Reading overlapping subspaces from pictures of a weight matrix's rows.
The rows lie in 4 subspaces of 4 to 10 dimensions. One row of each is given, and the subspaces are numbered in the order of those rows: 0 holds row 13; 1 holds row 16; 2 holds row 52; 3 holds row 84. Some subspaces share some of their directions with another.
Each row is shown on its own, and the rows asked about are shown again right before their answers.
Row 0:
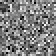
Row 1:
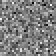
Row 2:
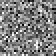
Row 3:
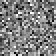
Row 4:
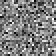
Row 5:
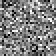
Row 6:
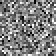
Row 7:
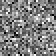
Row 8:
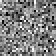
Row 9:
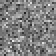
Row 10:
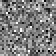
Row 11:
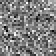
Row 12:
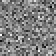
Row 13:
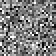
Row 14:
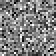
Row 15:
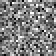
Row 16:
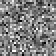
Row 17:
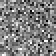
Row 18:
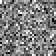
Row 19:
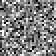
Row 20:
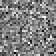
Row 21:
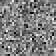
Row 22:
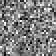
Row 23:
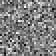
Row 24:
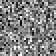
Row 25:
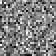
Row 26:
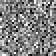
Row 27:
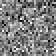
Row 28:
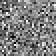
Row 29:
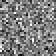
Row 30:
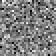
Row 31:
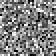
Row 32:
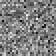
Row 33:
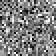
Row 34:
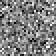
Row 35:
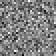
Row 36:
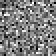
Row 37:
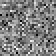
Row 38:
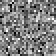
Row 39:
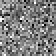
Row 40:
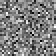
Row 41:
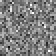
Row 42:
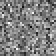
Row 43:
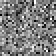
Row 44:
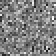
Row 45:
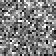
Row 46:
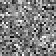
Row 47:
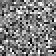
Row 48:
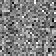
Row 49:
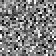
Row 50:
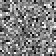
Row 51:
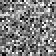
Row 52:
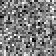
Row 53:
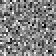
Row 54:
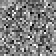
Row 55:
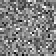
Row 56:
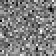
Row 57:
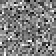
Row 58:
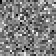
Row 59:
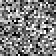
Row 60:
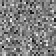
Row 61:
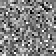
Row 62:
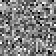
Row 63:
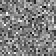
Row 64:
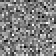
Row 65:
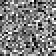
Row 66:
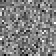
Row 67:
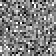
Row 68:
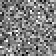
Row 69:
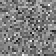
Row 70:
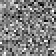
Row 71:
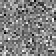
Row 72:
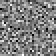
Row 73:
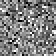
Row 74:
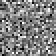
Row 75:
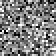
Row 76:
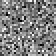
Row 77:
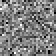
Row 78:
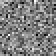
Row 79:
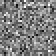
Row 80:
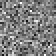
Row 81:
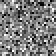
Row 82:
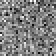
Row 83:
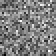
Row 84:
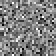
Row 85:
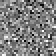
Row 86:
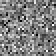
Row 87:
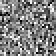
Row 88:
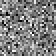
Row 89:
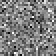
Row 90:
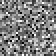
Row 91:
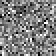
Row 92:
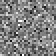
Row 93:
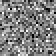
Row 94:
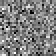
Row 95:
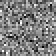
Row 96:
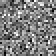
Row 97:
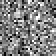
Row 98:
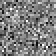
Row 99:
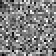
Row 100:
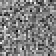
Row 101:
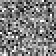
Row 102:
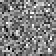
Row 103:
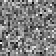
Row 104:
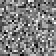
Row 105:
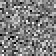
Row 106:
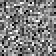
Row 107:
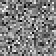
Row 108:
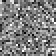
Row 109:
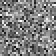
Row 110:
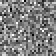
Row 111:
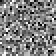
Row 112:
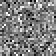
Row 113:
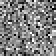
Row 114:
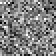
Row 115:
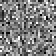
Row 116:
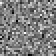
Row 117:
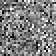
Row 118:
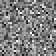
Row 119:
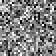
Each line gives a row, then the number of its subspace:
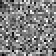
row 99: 1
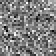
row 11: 1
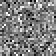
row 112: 3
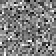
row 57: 0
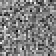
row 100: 3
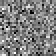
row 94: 2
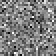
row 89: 3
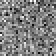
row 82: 3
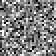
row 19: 3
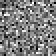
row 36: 3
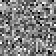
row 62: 3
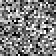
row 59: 2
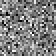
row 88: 0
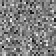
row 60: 2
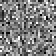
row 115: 3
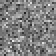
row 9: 3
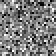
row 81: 1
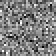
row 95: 3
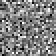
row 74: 3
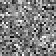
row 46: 1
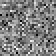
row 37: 2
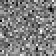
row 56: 3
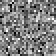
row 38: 1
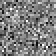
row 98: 0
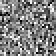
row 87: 3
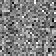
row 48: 1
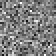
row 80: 0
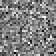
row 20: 3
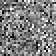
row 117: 0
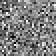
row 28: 0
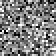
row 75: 2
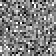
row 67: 3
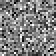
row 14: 3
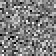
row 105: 0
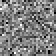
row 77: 3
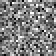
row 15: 3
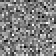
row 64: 2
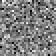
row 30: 3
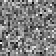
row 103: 3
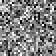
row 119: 3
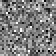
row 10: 3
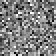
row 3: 3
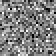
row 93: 3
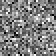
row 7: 1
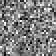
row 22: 1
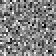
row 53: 1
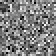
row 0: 1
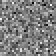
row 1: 3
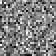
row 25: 1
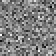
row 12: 3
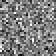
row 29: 3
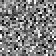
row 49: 3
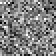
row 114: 1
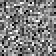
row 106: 0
